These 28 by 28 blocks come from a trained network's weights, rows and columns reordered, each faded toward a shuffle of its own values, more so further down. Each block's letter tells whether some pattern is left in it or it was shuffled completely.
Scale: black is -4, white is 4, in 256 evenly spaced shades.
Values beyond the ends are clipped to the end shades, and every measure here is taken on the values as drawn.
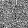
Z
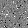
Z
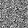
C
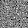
Z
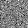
Z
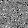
Z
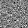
C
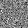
Z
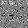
C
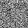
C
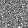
Z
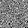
C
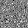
C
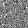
Z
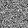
C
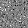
C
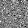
C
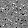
Z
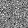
Z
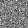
Z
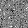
C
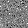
Z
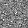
C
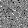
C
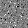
Z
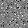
C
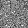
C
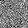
Z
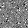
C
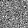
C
